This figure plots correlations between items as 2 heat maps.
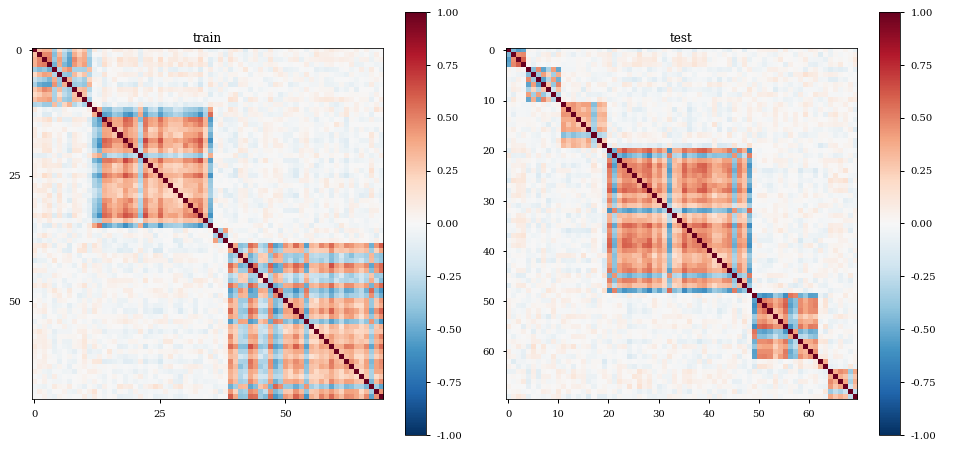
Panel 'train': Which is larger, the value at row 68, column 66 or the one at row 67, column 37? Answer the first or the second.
the first
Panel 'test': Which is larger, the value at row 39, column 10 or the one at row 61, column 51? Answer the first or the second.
the second
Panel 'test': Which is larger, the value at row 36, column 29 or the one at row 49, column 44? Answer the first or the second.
the first
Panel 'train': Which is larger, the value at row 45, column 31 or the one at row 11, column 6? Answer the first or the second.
the second
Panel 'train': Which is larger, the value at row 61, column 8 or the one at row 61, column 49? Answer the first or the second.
the first
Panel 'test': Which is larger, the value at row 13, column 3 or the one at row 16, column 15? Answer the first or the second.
the second
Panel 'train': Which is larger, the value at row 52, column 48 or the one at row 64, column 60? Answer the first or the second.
the second
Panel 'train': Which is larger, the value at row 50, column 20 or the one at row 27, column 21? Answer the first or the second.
the first
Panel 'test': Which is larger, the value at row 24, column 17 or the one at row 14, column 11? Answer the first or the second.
the second
